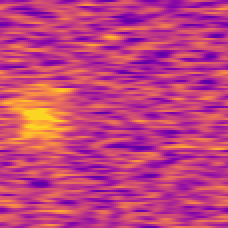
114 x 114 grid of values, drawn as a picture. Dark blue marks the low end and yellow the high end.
On average the colour sits 50% of the way up the scale. Streaks run across, left to right. The halves do not mirror each other. The middle left is the ninth with the highest average. A single bump stands in the middle left.
